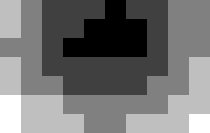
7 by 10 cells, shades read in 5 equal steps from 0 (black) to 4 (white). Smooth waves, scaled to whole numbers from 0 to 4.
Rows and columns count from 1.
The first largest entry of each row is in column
1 1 1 1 1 1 1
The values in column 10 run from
2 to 4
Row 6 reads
4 3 3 2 2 2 2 2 3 3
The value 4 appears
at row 6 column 1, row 7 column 1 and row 7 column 10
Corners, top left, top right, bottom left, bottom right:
3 2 4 4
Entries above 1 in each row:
4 4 4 4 6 10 10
